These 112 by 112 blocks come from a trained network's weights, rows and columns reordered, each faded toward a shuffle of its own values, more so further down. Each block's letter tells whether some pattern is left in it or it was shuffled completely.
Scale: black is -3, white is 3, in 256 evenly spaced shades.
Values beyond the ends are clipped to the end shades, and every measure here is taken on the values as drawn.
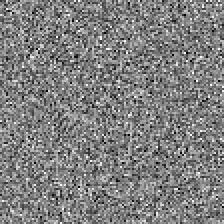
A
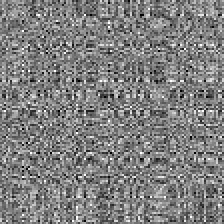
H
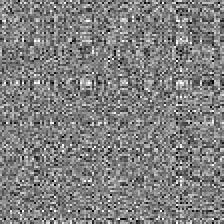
H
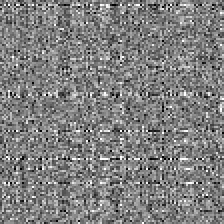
H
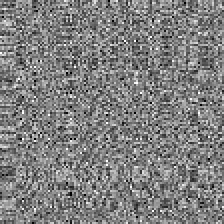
H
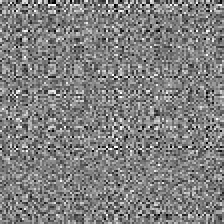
H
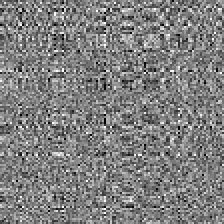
H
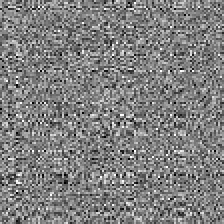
H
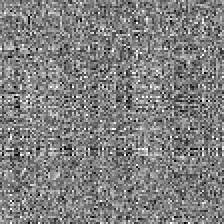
H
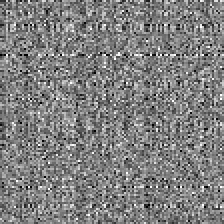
H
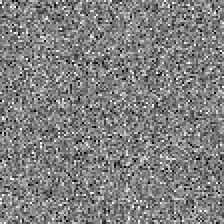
A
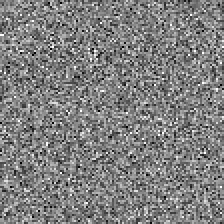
A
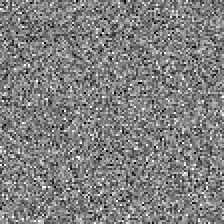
A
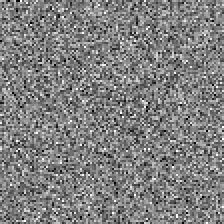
A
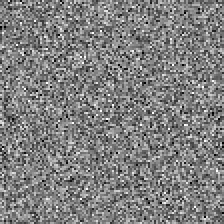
A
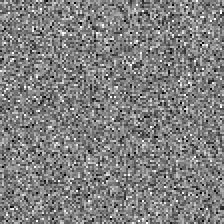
A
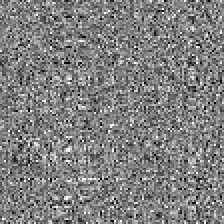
H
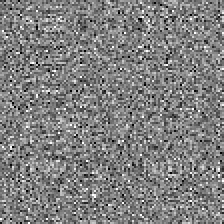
H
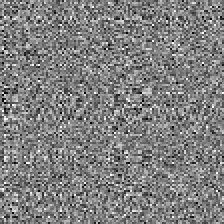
H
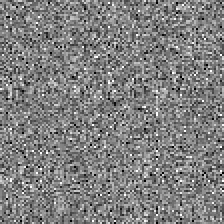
H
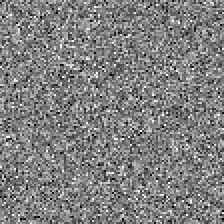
A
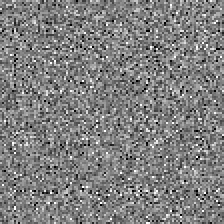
H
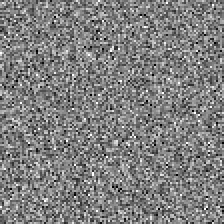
A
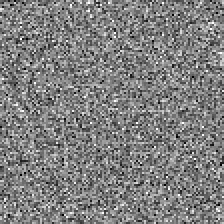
A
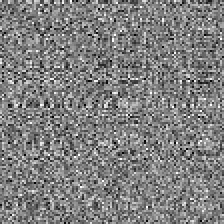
H
